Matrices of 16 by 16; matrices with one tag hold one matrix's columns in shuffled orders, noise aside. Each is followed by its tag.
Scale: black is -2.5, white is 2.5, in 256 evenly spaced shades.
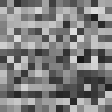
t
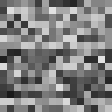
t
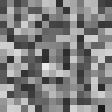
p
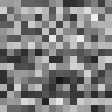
t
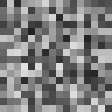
p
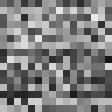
t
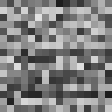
t
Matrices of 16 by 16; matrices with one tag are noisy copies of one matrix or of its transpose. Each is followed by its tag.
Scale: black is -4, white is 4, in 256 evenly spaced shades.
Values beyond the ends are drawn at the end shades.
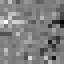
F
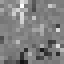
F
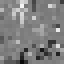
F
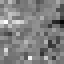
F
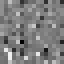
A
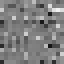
A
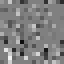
A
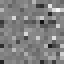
A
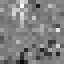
F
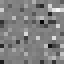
A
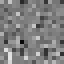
A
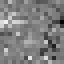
F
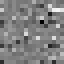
A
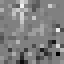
F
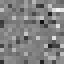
A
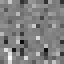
A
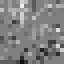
F
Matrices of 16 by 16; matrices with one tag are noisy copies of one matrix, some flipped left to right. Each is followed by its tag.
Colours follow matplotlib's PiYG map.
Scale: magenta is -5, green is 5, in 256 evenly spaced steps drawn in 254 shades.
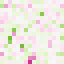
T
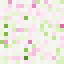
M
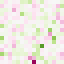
T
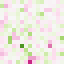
T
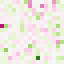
M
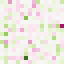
M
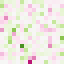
T
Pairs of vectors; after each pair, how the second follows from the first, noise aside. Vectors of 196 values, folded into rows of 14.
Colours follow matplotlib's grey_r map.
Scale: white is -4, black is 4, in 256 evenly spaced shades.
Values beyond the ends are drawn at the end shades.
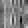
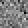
shuffled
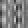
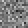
shuffled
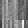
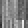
copied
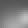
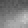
copied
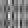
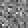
shuffled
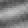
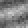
copied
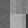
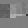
partly zeroed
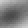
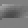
partly zeroed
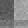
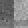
copied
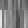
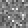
shuffled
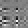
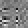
copied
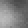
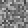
shuffled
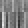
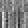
copied
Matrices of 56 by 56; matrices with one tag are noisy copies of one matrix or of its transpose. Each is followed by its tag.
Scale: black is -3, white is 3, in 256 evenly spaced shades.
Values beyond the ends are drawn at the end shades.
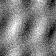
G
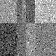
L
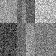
L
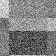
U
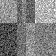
L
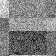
U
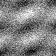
G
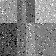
L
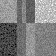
L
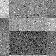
U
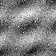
G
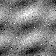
G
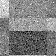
U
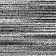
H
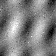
G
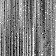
H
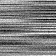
H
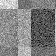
U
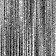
H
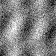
G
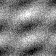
G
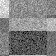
U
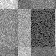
U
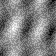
G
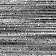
H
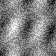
G
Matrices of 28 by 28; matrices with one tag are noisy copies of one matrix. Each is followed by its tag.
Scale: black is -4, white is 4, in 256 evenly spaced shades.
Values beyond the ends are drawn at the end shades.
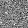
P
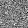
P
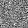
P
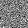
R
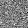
P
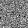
R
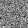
R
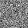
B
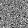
R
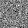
B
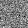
R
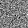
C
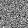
R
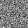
R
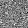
P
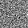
C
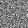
C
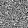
P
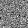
R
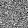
P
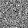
B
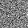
C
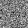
R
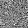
P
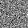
C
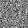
B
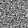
C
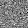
P
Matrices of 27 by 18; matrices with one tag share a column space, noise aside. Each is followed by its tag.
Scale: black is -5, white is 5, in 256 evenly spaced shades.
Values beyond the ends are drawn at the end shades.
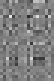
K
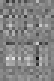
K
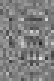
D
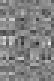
D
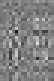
D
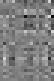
K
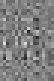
D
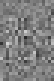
D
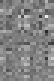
K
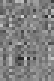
K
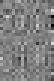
K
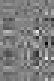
D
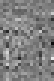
D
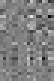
K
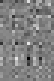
K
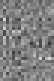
D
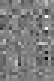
K
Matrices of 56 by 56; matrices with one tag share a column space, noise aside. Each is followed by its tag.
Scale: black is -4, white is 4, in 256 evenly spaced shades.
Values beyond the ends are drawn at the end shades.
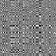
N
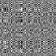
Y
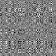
Y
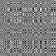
Y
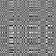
N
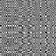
N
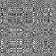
Y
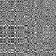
N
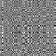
N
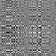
N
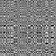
N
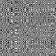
Y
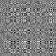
Y
